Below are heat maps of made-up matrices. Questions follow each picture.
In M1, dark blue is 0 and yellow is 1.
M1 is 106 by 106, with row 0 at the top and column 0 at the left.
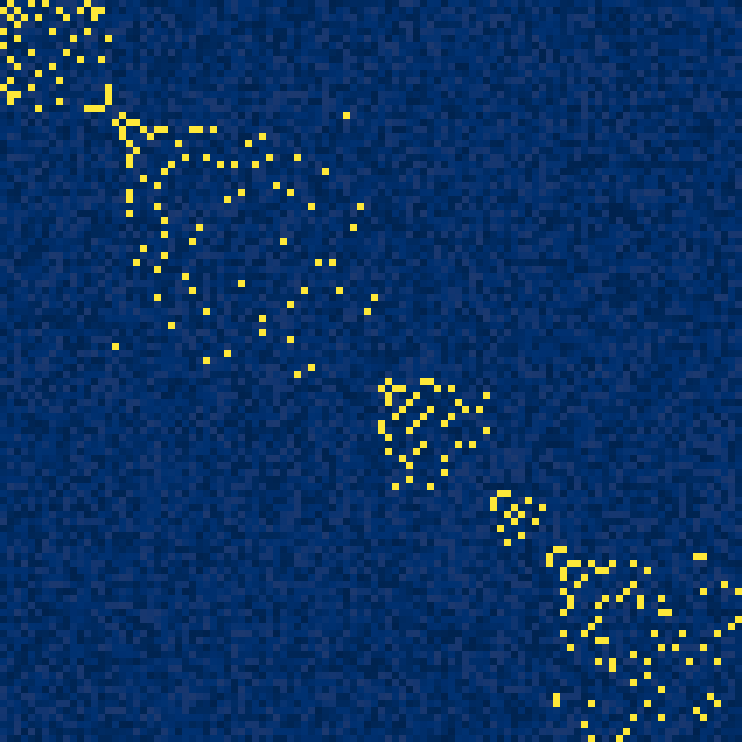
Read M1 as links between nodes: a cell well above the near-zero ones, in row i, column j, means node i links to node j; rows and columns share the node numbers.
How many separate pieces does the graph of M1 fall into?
5
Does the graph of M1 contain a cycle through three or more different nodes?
yes
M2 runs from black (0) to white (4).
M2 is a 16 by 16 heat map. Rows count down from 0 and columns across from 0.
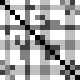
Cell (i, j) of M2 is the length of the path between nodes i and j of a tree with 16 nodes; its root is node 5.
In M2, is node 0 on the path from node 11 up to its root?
no
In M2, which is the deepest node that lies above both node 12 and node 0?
14
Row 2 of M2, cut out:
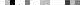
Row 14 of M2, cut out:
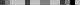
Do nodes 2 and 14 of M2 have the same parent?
no
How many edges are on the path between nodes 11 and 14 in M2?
3
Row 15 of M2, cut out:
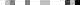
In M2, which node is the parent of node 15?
13
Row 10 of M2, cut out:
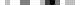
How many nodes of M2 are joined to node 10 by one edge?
1
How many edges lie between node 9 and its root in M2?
1
